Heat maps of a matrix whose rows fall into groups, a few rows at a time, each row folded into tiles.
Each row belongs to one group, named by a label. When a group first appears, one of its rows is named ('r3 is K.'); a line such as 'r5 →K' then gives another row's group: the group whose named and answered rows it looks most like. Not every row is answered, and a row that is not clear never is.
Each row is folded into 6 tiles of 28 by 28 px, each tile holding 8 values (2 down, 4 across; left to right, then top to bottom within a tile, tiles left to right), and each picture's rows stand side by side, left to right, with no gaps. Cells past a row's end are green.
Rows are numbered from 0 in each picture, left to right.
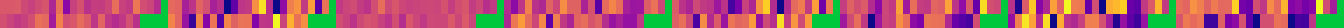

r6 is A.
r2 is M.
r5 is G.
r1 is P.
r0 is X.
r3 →A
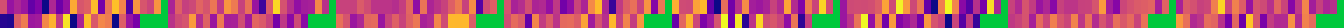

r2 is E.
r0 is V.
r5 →A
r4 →V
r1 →A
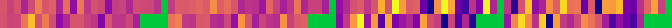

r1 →M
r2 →A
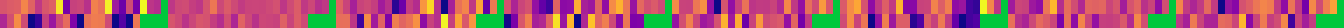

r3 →V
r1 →M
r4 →V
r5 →G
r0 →G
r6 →M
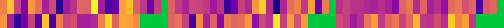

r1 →P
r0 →P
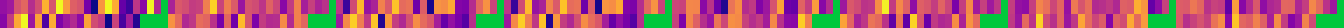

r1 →M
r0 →A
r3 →A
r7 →X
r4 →X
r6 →E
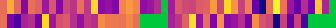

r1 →A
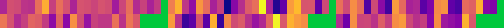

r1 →P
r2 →X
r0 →M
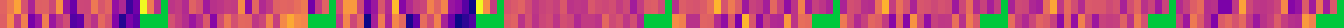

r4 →M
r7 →X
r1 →E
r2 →G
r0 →G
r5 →M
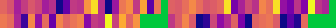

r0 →P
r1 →G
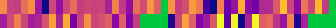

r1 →V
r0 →V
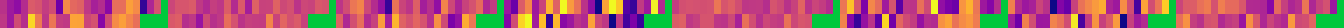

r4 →M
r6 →V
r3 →A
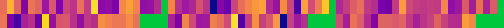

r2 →X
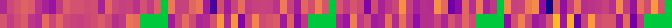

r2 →X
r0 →X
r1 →V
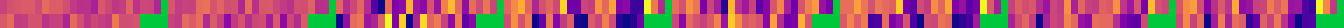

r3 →G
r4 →X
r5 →G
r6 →G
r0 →M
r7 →G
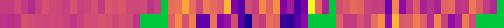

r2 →X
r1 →G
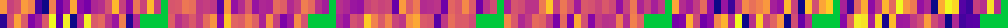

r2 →E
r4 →V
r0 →V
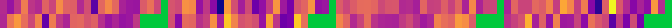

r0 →A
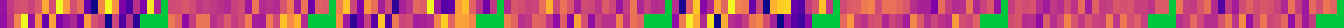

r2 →P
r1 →E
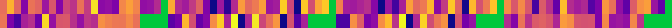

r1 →V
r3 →X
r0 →P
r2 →V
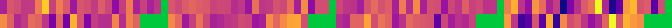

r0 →M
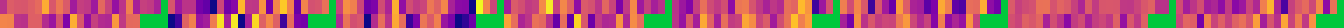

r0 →M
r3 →M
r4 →E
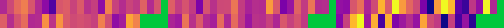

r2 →A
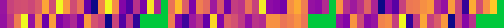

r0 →A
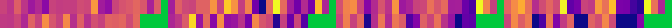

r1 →A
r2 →G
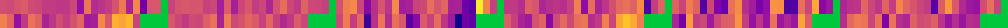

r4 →X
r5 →A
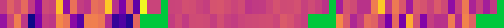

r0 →G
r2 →M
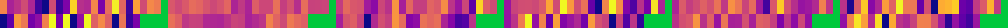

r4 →A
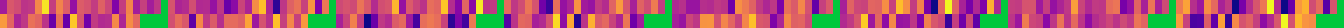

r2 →G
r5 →A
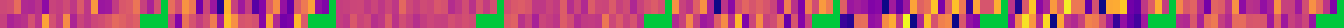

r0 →P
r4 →V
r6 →A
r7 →X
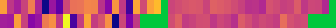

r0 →V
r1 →M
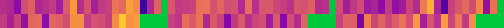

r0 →E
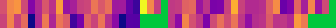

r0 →G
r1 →X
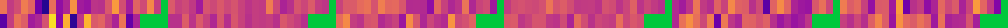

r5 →X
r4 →A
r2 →M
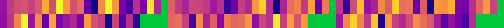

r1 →P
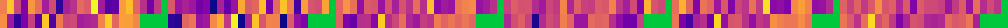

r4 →P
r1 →V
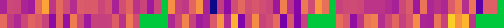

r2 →E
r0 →M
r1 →V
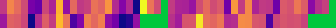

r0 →G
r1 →E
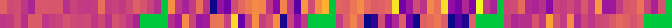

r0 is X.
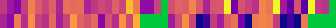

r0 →E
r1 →G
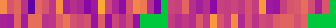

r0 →X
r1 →P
